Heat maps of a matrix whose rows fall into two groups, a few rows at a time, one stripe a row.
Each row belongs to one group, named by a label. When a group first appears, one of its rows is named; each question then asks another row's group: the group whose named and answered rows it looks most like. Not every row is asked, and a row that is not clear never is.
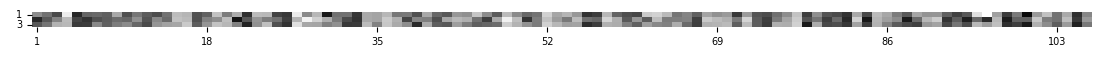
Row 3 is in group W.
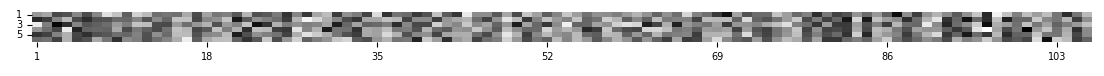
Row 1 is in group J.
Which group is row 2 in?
W
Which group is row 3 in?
J
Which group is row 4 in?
W
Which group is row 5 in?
W
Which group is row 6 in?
W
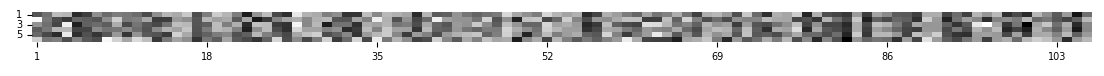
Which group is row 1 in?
W
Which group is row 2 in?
J
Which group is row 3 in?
W
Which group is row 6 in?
J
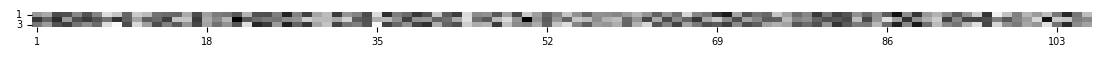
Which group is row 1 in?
J
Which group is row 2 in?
W
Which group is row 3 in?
J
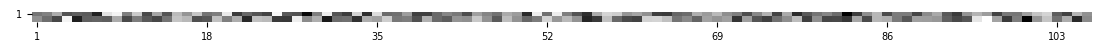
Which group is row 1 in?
J
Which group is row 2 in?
W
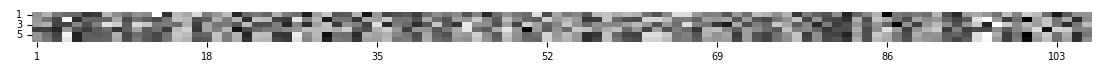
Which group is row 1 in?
J
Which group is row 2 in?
W
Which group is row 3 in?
J
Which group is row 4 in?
W
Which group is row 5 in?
W
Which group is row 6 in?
W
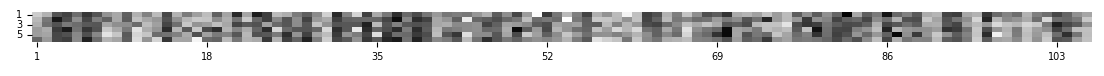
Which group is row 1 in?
J
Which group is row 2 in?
J
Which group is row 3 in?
J
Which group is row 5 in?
J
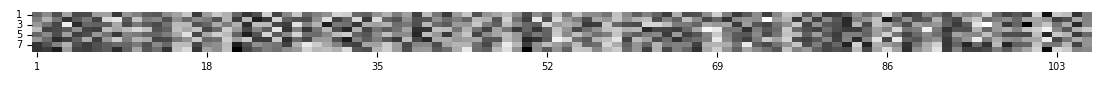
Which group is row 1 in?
W
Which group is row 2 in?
J
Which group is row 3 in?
W
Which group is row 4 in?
J
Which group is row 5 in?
W
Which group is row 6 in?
J
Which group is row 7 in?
W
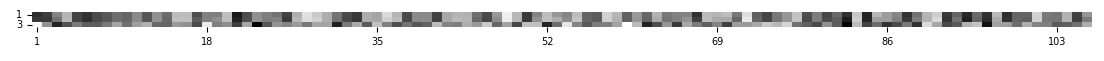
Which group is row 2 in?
W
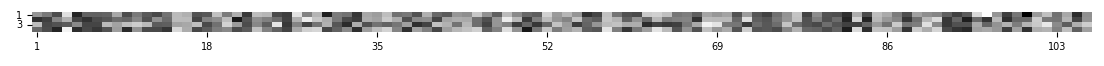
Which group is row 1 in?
W
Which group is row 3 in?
J
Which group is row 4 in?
W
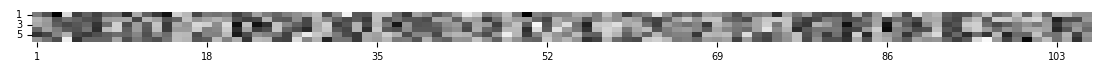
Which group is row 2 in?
J
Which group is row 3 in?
J
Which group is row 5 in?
W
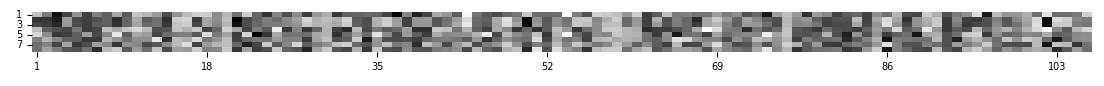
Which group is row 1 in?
J
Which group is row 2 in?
W
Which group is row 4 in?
J
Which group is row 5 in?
J
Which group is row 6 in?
J
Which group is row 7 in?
W
